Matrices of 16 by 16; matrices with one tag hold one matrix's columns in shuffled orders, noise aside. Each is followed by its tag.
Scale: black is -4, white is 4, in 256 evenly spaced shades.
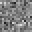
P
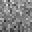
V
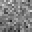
V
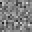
P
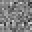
P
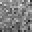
V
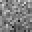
V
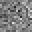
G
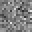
G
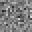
G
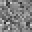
P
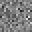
G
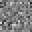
P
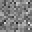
P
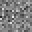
G
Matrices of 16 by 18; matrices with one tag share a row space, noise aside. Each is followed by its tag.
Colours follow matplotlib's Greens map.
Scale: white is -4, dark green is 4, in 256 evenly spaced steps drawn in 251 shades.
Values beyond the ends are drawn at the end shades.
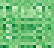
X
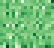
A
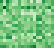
X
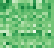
X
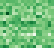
X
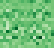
X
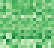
X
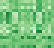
X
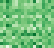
X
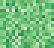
A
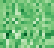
A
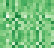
A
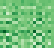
X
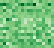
X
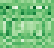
X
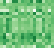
X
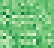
X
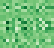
A
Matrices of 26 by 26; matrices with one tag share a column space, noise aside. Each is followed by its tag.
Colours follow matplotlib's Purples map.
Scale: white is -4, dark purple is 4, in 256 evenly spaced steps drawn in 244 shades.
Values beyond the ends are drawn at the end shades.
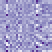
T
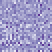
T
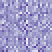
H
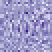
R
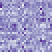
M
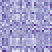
H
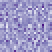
M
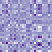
T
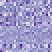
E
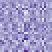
M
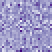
H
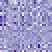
E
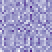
H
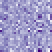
H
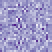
M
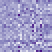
T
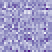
M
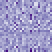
H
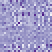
E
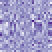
R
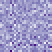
T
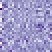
M
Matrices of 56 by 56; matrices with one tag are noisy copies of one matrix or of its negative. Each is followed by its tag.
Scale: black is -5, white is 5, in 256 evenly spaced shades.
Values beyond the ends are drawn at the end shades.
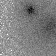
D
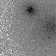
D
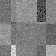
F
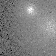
D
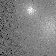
D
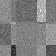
F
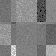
F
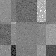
F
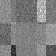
F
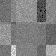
F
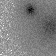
D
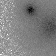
D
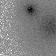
D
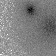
D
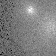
D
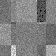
F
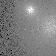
D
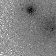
D
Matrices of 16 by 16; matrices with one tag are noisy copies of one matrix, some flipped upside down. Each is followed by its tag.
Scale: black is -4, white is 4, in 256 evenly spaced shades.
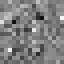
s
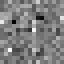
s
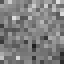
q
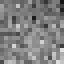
q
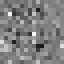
s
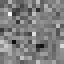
s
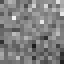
q
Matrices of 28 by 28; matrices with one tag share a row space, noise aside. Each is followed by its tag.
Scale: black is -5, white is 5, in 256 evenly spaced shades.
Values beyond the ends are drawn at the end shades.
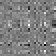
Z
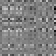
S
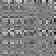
S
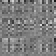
S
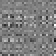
S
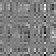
Z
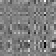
Z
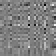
Z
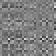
S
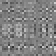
S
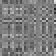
S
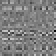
S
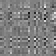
Z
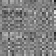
S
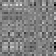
S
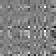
Z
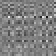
S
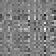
Z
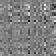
Z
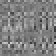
S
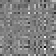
Z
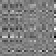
S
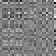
S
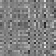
Z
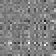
Z
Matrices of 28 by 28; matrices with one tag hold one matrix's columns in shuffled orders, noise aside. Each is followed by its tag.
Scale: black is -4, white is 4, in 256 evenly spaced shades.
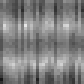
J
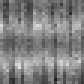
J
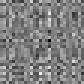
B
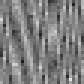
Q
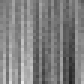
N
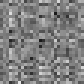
B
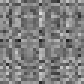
B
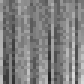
N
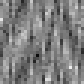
Q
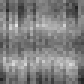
J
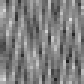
Q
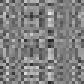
B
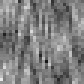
Q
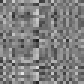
B
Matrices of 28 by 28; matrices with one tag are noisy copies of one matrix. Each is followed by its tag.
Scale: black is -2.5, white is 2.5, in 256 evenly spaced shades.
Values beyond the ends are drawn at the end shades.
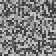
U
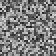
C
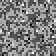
C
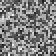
C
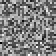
U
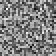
U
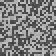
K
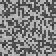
U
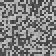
K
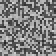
U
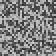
U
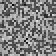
U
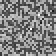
U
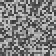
K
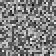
K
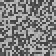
K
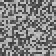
K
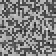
U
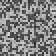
C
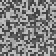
C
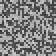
U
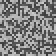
U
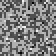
C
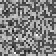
U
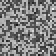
C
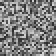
K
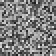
K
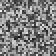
C
